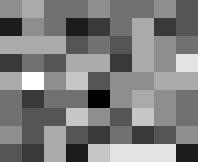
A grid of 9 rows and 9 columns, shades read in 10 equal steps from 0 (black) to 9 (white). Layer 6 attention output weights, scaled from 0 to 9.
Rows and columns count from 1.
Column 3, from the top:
4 4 6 3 5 4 3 6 6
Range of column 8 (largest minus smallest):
6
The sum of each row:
40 28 43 42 52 34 41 33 44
